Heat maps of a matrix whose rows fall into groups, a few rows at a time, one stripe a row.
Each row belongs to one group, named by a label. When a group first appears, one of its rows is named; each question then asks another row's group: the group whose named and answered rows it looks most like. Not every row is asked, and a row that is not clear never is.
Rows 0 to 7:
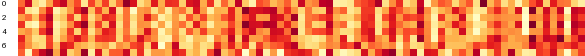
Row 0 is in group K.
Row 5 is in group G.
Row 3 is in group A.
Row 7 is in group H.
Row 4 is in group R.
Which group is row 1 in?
A
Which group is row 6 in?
G
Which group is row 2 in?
R
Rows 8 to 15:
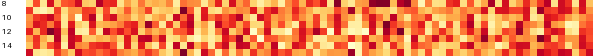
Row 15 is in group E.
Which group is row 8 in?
K
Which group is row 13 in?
G
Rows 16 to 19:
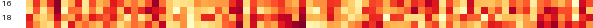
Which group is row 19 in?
G
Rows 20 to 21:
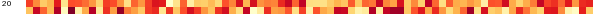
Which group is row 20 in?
G
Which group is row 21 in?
H
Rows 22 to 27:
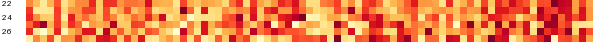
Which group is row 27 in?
K
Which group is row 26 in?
A
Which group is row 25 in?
H
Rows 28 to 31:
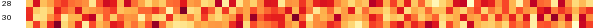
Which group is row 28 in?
K
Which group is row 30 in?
A
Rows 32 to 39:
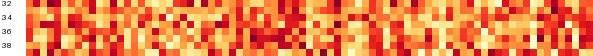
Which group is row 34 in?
G
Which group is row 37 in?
A
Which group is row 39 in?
K
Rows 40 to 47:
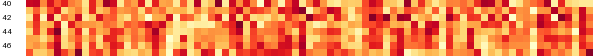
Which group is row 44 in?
R
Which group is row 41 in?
R
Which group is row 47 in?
E
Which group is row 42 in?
K
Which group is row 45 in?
R
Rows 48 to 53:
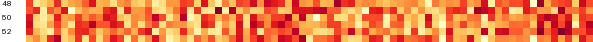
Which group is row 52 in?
G
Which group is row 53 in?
R
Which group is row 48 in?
A
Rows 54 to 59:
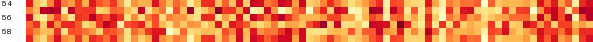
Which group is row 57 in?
K
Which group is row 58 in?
G
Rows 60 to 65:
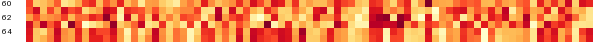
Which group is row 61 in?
K
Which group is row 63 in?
H
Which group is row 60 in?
A
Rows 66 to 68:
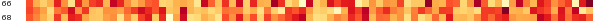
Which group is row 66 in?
E
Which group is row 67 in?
G
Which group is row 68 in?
G
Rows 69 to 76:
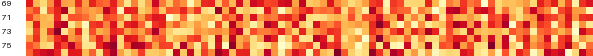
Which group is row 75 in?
K
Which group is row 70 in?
K
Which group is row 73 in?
R
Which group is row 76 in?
H
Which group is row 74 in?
K
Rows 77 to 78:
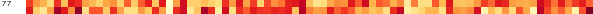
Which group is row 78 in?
E
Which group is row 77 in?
G
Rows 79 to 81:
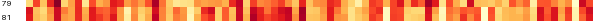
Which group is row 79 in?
R
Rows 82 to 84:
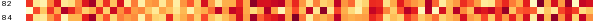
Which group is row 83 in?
K
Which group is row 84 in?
A
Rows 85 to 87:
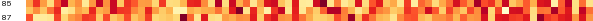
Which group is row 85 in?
K
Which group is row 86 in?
R
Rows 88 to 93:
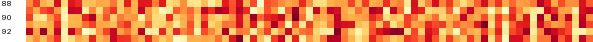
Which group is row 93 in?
R
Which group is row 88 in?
G
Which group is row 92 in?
H
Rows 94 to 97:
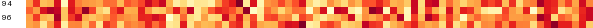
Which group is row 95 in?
H
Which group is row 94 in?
G
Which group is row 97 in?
R
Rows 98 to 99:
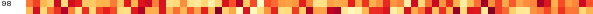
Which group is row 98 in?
G
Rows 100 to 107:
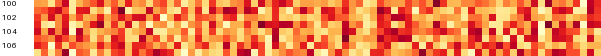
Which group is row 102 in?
H
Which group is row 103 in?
A
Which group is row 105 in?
H
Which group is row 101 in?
H
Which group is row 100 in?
A
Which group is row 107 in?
R
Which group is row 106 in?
K
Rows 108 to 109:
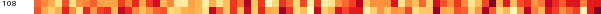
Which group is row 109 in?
E
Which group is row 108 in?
G
